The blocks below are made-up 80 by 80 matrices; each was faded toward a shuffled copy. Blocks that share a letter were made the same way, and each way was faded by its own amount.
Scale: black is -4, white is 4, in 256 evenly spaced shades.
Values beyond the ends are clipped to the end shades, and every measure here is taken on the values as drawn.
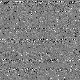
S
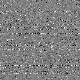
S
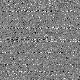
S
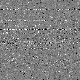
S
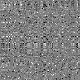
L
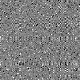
L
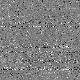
S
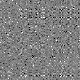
L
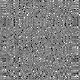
L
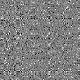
L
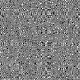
L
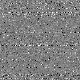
S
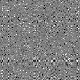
L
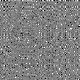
L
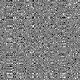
L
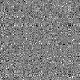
L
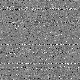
S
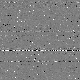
S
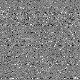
S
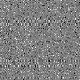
L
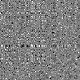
L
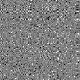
L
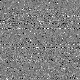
S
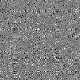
L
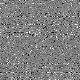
S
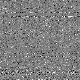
S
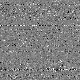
S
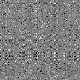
L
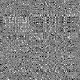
L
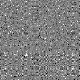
L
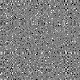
L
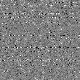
S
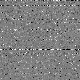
S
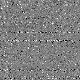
S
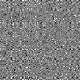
L
